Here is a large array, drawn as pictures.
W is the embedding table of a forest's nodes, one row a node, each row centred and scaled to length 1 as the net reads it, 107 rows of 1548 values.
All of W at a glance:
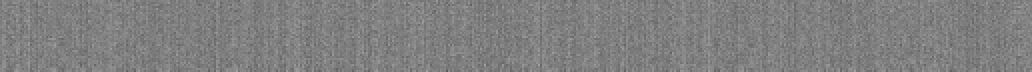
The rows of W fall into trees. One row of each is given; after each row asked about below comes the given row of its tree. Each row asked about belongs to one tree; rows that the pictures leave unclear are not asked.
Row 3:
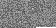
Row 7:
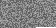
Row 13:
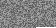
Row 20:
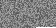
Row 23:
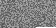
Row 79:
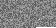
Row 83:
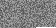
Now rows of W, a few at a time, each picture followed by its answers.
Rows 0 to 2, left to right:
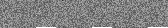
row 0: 83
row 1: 3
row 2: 23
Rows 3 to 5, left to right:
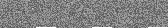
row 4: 20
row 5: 83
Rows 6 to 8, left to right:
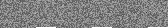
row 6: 7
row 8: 23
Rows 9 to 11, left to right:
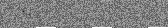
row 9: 83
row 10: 79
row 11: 79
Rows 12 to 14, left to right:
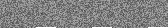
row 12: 23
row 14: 7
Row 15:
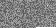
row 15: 83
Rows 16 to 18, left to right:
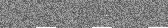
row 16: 20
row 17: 83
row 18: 79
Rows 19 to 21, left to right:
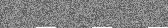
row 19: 83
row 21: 3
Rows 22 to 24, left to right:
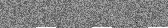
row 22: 13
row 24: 20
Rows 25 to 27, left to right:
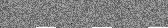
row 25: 79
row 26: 7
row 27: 79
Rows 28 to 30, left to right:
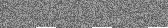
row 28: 79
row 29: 7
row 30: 20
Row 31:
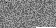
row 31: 83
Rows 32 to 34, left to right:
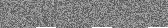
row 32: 13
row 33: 7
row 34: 20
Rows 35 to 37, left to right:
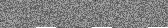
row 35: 83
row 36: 23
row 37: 7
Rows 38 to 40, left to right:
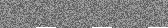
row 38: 13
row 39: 3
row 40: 79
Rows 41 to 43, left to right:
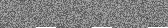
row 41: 7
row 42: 23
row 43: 7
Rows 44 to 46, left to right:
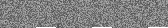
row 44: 7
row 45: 23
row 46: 79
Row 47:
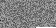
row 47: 83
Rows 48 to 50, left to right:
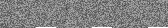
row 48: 23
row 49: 83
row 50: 79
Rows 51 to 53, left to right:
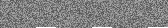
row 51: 7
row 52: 83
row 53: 3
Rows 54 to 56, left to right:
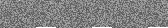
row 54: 23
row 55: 83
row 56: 23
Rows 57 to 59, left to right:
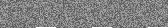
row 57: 7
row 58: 3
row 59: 3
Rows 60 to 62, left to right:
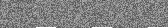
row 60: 7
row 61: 23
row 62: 3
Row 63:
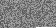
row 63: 83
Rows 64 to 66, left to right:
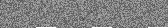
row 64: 7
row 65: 3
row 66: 3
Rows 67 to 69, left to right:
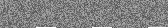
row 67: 3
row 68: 3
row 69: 79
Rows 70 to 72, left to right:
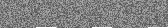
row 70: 3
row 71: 23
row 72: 13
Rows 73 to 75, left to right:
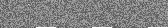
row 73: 79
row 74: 20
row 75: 23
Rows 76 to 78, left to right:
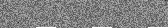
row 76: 79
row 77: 83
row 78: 23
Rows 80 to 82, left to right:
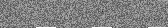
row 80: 79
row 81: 83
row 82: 79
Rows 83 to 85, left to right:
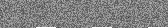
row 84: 7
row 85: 7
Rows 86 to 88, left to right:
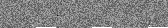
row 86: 3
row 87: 20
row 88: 13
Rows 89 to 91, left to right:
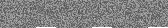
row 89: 83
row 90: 83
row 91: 20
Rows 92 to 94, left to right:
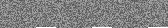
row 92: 7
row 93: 83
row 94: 7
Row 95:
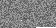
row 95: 20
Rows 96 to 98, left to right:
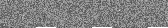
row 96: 23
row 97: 13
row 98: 23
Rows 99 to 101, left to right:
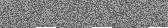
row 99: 3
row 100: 7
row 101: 23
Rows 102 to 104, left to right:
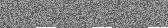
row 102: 3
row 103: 3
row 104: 79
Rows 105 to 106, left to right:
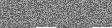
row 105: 3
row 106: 3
